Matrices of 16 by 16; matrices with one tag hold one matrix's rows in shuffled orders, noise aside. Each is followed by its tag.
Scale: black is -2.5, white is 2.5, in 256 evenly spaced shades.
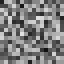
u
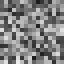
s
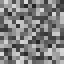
s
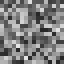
s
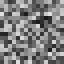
s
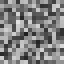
s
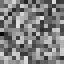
s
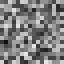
s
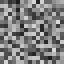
u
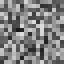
u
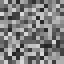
u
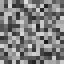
u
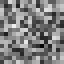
s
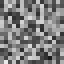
u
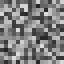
s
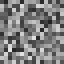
u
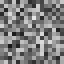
u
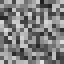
s
